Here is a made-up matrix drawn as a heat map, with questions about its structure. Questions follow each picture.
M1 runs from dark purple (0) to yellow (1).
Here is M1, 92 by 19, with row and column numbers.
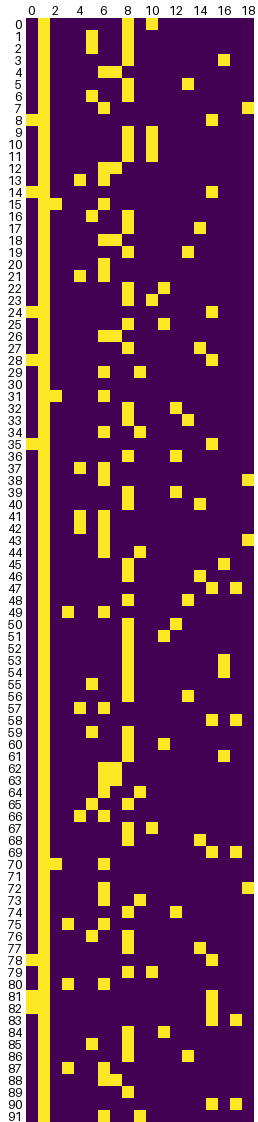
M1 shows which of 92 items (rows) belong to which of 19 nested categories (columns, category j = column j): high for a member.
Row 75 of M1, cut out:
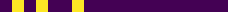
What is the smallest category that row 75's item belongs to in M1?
3
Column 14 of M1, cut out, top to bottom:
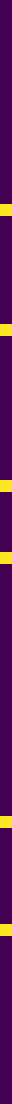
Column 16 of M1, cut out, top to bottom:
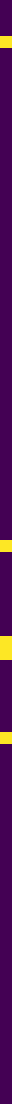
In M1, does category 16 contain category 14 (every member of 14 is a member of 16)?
no
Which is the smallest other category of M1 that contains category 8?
1
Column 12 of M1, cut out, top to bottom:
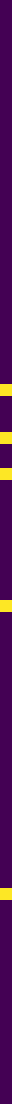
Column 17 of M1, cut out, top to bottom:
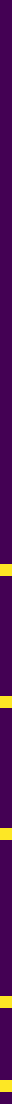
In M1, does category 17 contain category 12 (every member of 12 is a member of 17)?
no
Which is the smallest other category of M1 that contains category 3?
6
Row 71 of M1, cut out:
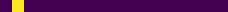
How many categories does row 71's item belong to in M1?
1
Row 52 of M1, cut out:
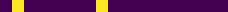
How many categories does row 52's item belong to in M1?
2
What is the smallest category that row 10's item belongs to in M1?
10
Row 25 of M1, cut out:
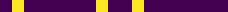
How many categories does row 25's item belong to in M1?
3
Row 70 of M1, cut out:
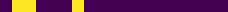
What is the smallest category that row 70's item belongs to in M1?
2
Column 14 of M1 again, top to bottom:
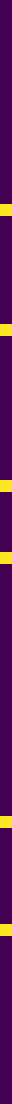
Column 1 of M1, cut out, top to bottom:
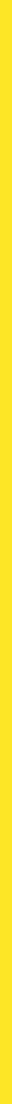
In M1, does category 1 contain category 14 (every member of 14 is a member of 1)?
yes
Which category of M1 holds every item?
1
